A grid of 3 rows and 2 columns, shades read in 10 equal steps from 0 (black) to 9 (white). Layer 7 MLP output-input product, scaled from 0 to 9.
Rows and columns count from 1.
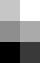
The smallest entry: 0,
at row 3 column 1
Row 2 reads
5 6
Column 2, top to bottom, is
9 6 2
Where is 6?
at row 2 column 2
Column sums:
12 17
